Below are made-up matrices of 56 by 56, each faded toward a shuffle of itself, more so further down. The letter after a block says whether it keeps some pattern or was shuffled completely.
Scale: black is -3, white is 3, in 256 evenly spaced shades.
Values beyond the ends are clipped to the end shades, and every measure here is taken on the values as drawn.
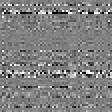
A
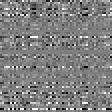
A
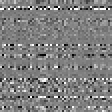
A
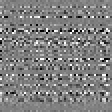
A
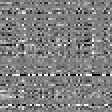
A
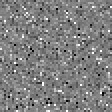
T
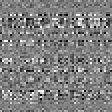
A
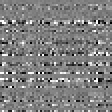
A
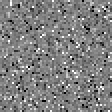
T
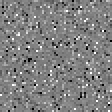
T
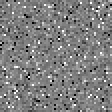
T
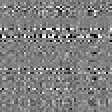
A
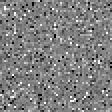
T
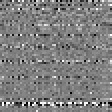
A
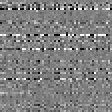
A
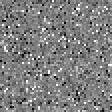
T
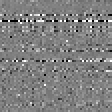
A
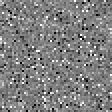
T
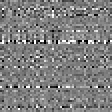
A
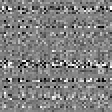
A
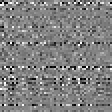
A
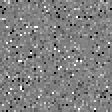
T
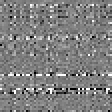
A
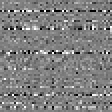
A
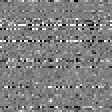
A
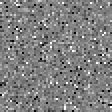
T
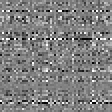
A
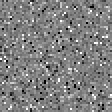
T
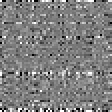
A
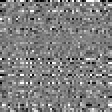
A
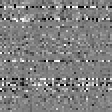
A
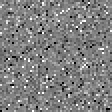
T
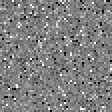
T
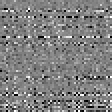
A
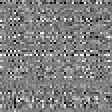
A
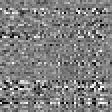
A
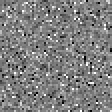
T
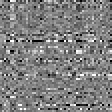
A
